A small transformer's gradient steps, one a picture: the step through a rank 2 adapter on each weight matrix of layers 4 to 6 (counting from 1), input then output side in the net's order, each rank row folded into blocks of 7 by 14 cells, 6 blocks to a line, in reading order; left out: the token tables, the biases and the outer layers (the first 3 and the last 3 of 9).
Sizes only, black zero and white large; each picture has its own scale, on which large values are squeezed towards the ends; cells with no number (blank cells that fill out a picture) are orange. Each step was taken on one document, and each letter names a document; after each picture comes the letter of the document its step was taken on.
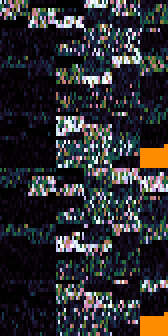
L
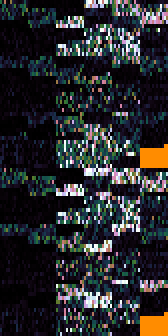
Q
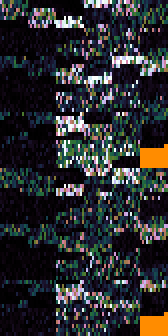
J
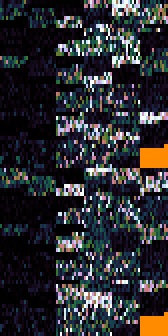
Q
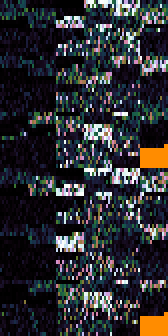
Q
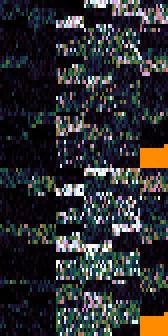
L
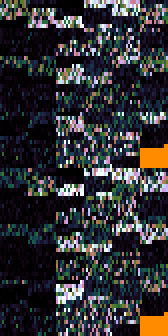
J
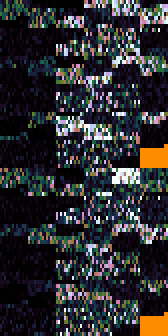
J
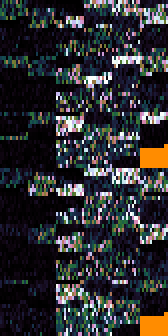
J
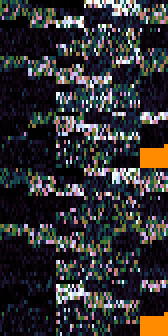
J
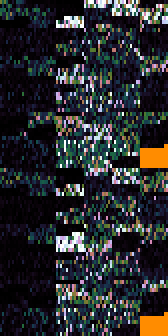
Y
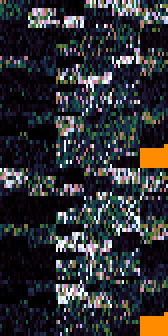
Y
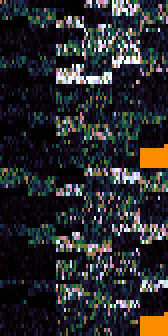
L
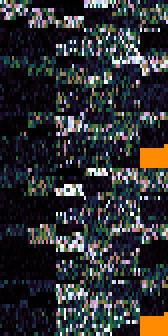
Y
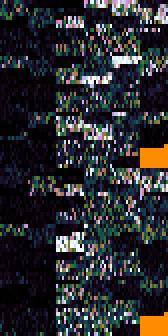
L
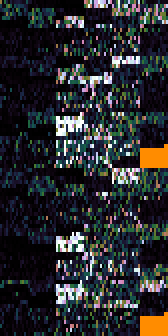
Y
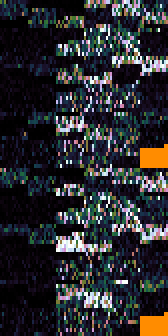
Q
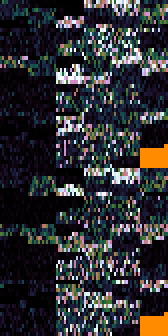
L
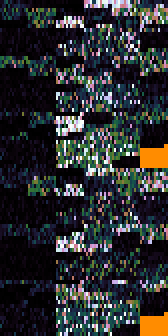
J
